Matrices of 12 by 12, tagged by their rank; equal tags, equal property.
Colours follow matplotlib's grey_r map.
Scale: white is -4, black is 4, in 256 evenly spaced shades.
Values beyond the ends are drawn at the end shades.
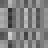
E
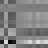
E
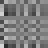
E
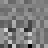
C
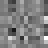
C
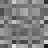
C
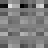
E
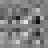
C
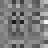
C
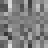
C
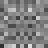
C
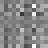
C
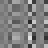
E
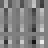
E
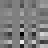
E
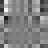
E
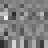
C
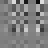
E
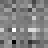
C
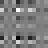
E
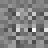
C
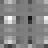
E
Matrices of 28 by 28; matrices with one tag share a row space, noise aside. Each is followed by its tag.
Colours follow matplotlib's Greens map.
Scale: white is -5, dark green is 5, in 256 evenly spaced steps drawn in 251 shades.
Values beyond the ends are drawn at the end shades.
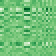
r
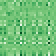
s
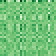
s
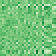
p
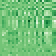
p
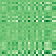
p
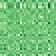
s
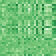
p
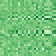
p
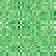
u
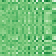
p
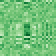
r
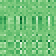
s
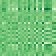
p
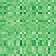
s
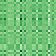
s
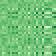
p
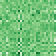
u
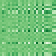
p
